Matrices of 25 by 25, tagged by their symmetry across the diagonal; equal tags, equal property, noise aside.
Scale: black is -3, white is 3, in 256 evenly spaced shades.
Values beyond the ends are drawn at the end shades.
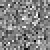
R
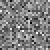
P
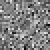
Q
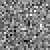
P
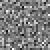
R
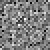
Q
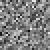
P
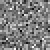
R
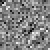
Q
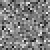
P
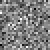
R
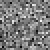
R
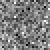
R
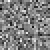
P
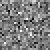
R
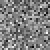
P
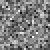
Q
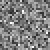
Q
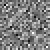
Q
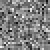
P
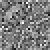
Q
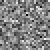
R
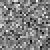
R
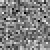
R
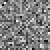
P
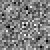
Q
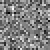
P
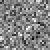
Q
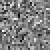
P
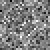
Q
